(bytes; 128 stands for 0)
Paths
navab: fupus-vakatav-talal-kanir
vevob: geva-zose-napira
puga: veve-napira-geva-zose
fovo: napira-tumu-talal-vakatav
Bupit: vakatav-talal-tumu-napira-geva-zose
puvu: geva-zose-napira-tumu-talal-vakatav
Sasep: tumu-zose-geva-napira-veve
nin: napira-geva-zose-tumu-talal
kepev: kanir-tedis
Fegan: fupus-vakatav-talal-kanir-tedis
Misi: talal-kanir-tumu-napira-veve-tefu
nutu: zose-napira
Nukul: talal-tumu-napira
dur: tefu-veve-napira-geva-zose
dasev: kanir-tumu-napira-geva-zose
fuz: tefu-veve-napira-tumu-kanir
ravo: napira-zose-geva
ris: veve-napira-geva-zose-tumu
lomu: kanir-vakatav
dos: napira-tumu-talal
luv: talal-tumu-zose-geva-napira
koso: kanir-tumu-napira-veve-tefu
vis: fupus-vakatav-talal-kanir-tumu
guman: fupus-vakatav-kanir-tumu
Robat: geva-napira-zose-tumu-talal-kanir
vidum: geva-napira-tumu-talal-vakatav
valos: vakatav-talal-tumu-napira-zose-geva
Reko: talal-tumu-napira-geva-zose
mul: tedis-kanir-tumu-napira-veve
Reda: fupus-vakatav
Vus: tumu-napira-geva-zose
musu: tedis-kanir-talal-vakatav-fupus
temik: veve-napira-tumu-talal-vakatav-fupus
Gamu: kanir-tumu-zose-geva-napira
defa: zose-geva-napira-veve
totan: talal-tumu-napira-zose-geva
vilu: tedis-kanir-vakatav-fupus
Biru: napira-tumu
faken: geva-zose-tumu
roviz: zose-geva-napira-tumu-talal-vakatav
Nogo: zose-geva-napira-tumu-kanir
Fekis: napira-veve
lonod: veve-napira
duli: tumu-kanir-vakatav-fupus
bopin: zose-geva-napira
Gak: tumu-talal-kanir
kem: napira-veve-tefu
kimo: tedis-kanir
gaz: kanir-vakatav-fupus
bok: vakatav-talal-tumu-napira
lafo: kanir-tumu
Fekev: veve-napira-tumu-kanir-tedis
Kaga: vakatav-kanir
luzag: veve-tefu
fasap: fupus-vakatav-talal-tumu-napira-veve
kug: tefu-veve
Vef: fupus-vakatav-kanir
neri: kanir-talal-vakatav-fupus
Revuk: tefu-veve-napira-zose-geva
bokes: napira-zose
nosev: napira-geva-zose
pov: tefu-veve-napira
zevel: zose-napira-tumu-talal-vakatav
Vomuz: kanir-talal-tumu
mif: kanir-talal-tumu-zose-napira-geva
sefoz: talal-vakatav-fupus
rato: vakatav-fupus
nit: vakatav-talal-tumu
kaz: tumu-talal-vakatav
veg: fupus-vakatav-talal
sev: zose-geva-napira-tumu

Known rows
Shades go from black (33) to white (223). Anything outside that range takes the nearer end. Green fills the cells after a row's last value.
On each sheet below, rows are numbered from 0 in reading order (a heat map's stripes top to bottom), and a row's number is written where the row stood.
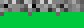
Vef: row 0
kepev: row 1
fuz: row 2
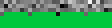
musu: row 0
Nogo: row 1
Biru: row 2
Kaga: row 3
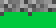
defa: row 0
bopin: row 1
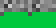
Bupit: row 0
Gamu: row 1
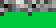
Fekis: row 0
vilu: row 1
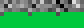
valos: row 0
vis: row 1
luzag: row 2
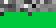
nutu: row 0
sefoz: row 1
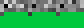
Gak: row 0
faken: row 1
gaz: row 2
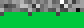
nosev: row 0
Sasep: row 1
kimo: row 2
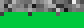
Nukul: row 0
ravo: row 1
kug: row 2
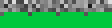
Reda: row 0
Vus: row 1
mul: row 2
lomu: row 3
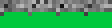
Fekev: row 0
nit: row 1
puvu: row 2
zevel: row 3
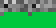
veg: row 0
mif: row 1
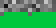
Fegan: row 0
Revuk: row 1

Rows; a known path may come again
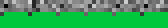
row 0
fovo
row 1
lafo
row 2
nin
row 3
bok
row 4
navab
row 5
faken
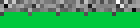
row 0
duli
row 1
roviz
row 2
defa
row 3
koso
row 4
kimo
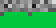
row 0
Misi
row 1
lomu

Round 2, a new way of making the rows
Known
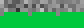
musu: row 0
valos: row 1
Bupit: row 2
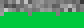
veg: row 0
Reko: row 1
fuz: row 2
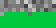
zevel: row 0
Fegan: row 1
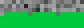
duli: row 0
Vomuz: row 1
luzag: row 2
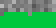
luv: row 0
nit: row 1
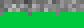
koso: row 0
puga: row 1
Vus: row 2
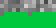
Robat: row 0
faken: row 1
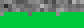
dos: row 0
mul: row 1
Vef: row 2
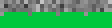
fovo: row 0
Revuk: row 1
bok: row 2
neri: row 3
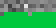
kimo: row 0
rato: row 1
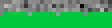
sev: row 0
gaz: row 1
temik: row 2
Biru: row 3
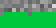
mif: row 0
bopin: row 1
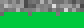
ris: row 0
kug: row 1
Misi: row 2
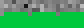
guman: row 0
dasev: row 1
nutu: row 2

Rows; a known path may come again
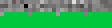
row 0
temik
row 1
totan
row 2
Reda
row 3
Nukul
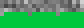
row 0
veg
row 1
nin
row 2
navab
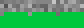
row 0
Bupit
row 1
puvu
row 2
Sasep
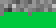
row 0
lafo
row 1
nosev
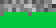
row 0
dur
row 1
Fegan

